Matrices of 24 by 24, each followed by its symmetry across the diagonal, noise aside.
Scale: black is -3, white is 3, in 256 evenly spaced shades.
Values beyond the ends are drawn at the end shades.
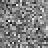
neither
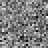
neither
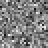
antisymmetric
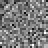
symmetric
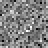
symmetric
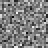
antisymmetric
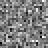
antisymmetric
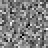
neither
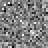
symmetric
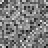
symmetric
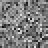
symmetric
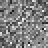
symmetric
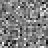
antisymmetric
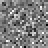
symmetric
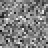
neither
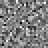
antisymmetric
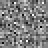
antisymmetric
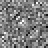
symmetric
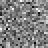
neither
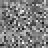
antisymmetric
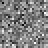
symmetric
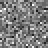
neither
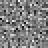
antisymmetric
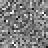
symmetric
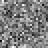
neither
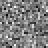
antisymmetric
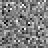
antisymmetric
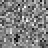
neither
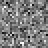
neither
